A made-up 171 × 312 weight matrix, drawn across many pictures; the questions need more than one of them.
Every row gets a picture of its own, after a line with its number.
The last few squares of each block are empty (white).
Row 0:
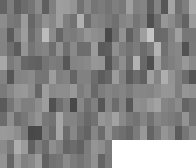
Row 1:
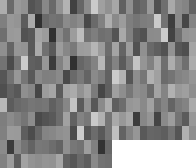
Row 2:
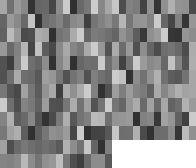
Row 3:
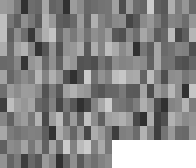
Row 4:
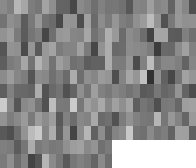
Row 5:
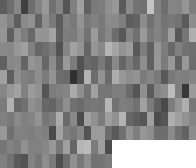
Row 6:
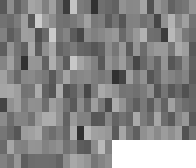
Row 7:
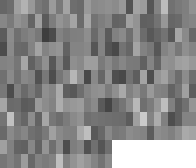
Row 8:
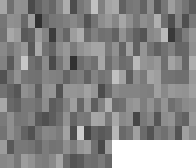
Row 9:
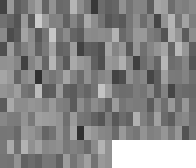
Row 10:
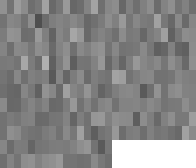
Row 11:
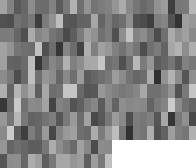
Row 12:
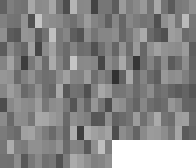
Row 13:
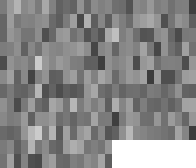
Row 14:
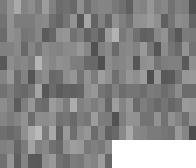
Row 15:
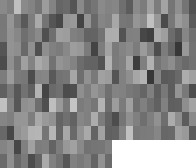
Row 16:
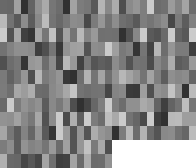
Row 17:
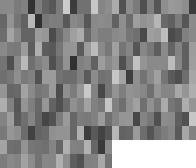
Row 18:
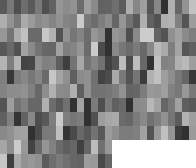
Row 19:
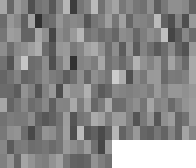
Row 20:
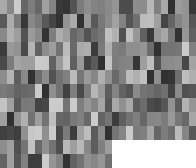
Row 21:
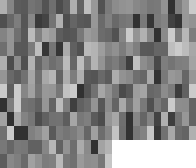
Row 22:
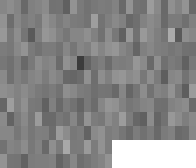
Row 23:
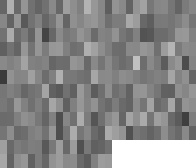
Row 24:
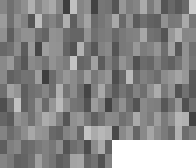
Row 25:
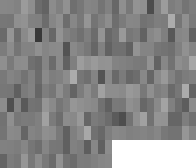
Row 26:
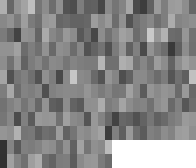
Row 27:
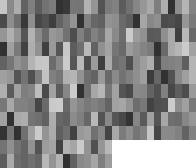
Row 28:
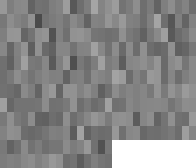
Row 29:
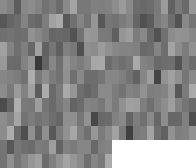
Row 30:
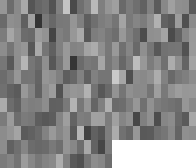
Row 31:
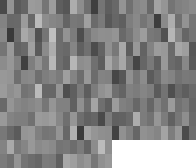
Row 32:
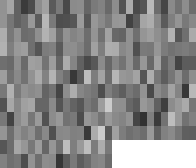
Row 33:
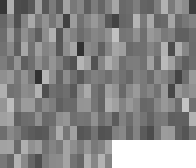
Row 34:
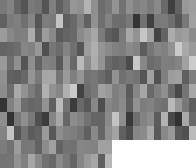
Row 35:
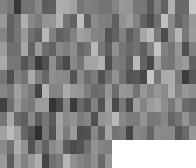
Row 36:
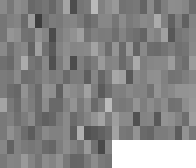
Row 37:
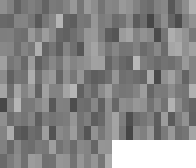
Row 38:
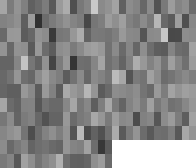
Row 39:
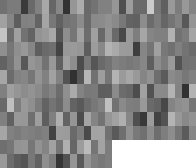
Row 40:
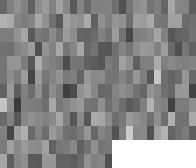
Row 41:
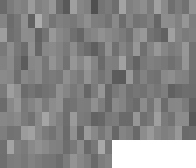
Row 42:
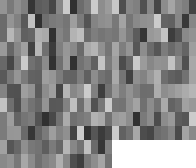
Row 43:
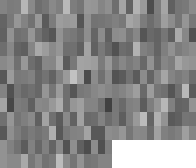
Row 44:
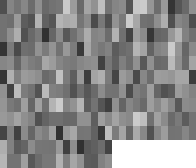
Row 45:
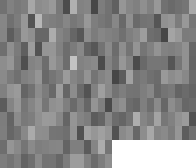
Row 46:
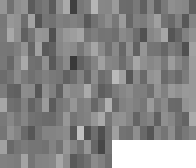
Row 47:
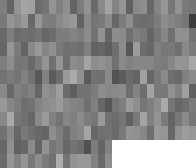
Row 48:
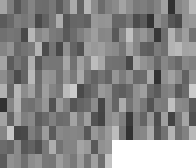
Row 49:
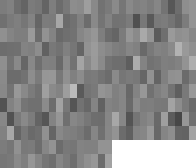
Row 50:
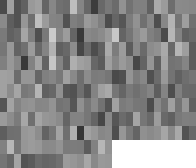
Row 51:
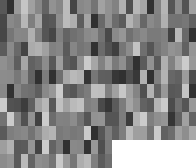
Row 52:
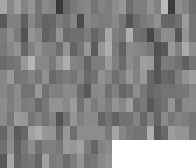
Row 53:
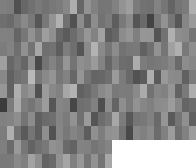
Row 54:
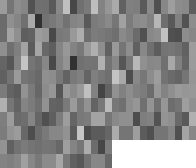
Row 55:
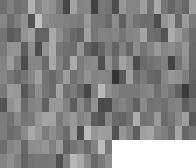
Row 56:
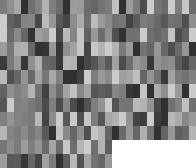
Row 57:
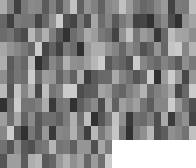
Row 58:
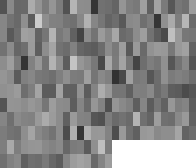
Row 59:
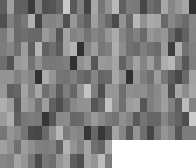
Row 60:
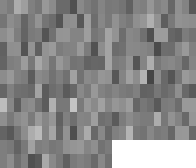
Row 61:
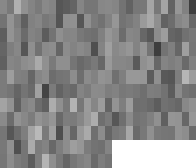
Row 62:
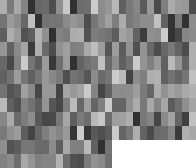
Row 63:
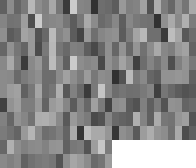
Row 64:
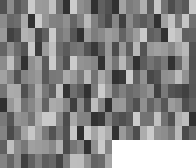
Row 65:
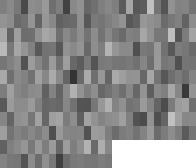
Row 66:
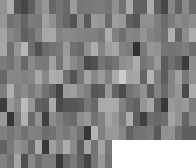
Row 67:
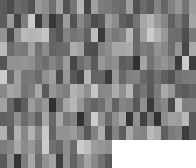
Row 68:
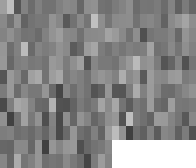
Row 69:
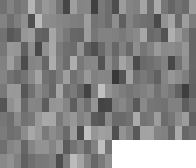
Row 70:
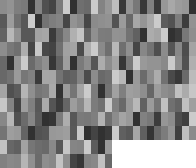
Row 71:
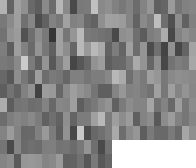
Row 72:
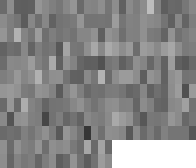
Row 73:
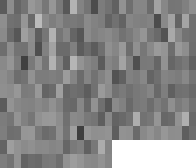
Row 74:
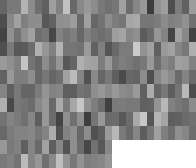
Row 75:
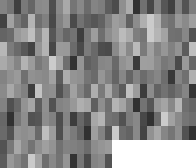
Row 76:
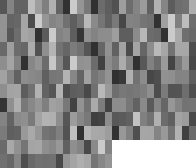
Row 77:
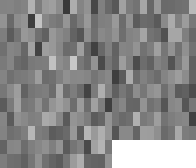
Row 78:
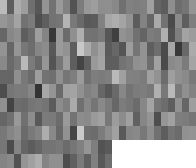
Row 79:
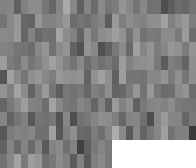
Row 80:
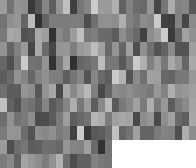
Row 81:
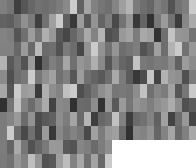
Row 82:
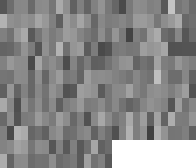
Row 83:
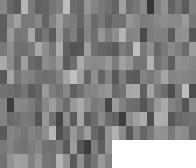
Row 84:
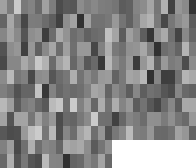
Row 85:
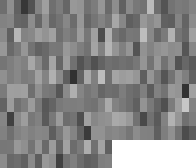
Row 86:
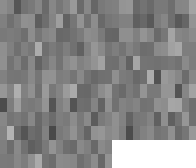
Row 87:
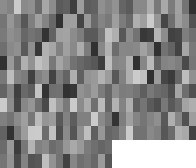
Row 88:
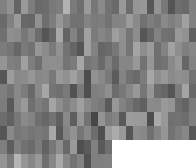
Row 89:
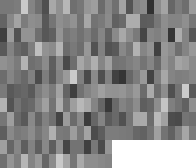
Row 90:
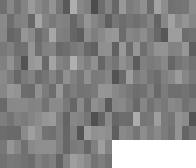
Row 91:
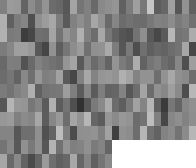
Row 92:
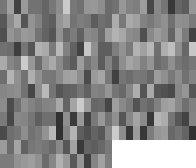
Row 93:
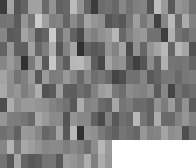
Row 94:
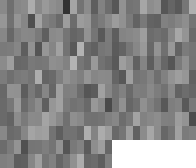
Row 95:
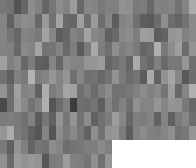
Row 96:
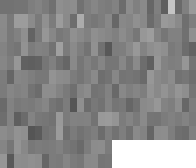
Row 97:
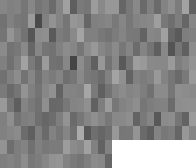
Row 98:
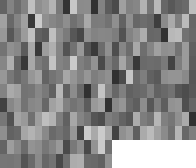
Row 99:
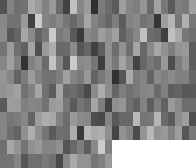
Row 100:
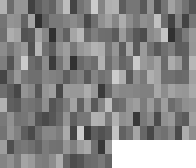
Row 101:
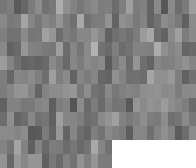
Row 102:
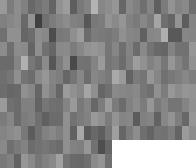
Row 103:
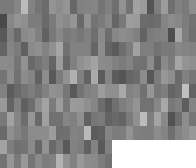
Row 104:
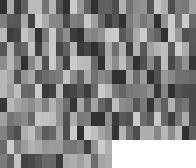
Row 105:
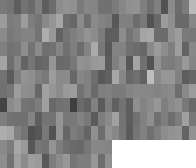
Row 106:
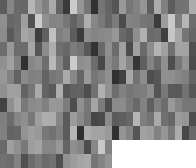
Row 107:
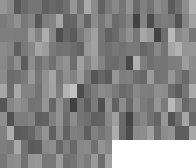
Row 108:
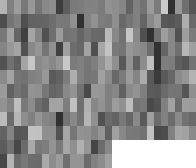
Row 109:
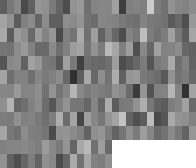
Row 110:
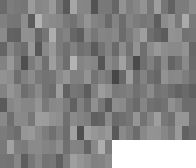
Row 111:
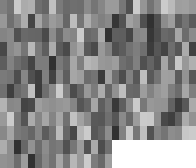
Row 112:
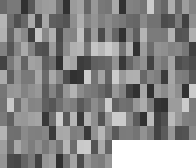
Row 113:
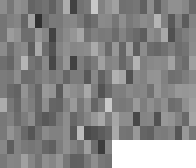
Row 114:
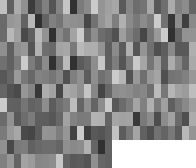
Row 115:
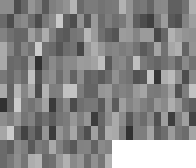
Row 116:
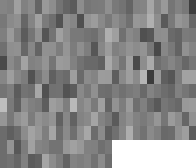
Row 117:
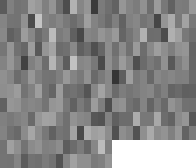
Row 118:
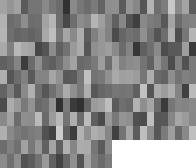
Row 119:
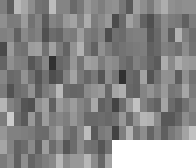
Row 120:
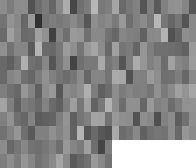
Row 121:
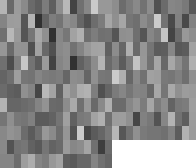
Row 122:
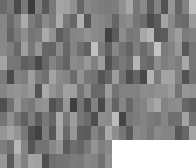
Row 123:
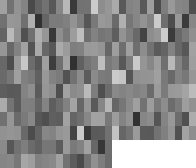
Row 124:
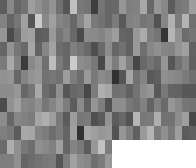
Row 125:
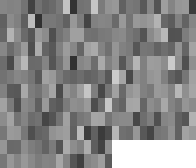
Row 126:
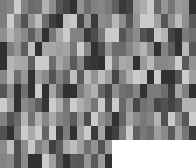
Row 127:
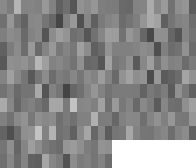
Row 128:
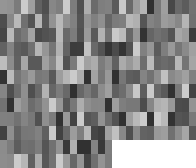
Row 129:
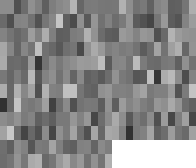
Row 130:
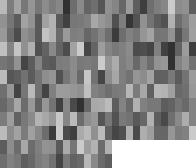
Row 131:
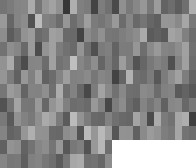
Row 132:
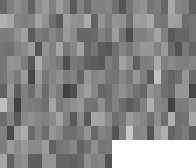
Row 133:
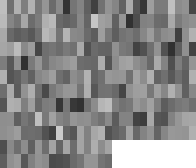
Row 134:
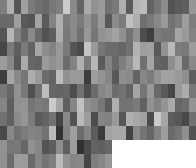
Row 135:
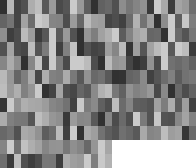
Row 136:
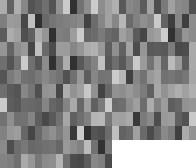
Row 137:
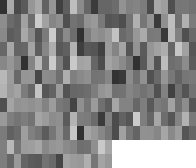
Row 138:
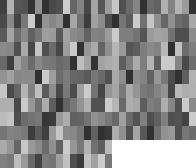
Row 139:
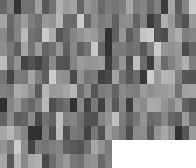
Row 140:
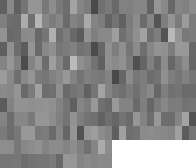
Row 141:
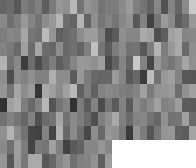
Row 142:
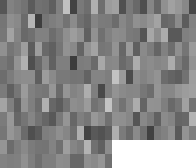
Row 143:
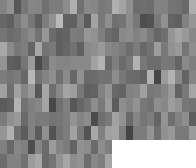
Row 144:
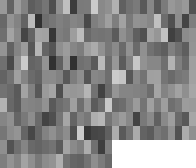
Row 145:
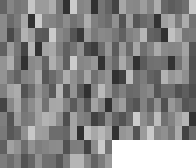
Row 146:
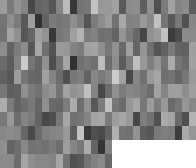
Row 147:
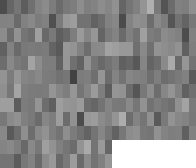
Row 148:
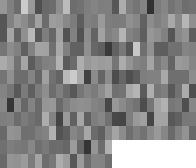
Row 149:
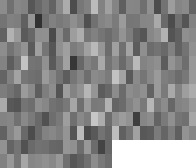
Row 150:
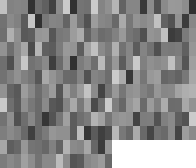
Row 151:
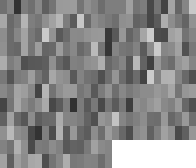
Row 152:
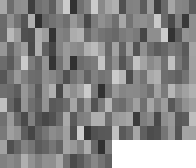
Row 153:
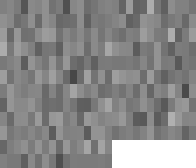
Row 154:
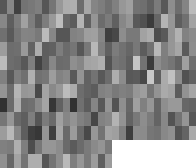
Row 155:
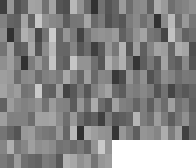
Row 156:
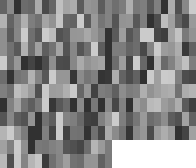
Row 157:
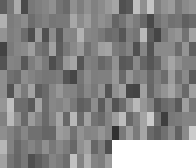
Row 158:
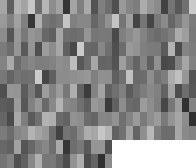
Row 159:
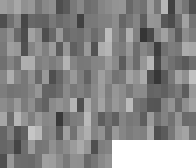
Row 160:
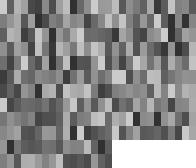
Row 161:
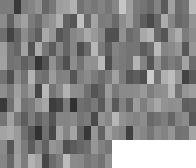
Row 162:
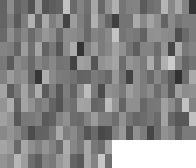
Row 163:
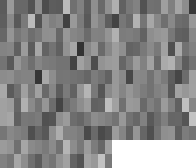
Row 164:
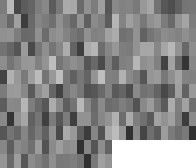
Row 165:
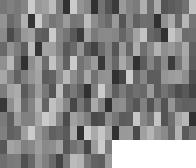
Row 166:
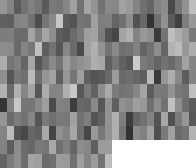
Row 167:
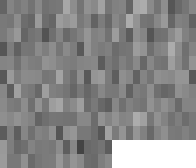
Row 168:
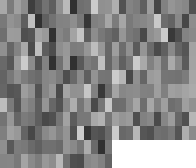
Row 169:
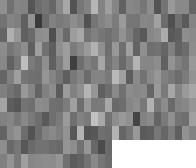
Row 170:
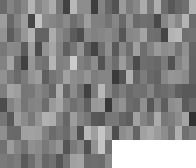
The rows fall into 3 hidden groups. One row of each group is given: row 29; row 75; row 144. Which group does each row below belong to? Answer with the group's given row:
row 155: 144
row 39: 75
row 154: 29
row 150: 144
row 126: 29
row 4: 29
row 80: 144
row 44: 75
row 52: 29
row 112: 75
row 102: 144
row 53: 29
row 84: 29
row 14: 29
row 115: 29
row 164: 75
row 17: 144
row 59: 144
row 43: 75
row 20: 29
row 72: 75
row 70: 144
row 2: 144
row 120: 144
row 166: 29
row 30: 144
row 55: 144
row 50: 144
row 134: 75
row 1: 144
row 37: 29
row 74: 75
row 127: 29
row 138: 144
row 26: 75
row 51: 75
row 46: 144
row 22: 75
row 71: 144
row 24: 144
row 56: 75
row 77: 144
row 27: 29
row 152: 144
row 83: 75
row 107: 29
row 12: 144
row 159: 29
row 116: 29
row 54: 144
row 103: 75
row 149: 144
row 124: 144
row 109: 75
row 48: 29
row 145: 144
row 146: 144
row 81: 29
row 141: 29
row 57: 29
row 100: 144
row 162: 144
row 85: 75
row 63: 144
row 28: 144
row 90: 144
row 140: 144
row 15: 29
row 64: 144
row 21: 29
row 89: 75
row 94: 144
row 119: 75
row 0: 29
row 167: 75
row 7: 75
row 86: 29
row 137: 144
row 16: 75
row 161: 29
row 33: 144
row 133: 75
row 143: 29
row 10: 144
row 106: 144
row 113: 144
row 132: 29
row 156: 29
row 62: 144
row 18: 29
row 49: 29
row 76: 144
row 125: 144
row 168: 144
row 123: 144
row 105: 29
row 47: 75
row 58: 144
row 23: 75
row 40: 29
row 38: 144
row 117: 144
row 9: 144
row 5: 75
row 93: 144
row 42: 144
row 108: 29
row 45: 144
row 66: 75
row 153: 75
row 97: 144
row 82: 29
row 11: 29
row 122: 29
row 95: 29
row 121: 144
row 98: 144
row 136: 144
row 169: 144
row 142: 144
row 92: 75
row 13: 29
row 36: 144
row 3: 75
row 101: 29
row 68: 75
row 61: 29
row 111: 75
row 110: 144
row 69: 144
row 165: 144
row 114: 144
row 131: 144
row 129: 29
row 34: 29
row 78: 144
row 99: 144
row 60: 29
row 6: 144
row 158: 144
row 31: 144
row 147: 75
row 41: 144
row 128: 75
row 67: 75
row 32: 75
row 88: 75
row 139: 29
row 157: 75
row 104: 144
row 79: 75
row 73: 144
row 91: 75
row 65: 75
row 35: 29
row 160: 144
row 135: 144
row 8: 144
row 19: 144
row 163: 144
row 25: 75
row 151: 29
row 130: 75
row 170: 144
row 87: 29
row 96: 29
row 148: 75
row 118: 75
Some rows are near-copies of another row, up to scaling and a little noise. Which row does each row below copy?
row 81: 53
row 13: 14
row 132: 40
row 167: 44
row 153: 65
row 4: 60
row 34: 49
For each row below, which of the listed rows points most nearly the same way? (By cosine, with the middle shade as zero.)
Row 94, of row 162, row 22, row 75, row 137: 137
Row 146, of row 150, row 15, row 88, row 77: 150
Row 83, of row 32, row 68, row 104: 68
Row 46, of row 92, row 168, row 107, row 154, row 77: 168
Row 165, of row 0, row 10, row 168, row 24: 24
